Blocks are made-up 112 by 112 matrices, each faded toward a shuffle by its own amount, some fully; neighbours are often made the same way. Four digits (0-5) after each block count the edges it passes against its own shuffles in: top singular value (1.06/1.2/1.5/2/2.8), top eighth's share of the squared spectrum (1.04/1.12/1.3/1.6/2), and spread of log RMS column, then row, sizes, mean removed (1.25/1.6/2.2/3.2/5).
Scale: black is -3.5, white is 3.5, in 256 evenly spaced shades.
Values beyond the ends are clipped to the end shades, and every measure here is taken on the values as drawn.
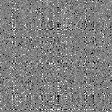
5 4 3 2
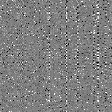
5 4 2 2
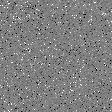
0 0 0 0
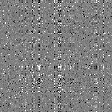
5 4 3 2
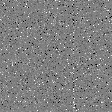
3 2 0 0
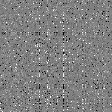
4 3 2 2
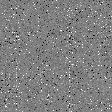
3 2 1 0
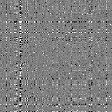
5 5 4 3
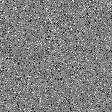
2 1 0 0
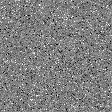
1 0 0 0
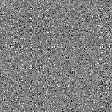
4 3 2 2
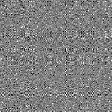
5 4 3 3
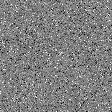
0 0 0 0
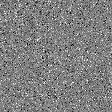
3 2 0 0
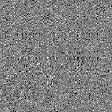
4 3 2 2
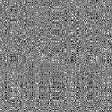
5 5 3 3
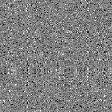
4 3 2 2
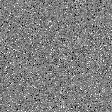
3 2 0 1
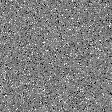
0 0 0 0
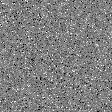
0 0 0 0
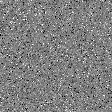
1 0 0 0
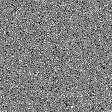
0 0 0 0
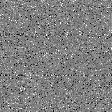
3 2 0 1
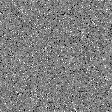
2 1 0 0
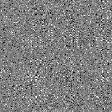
4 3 2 2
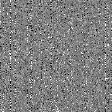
2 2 3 0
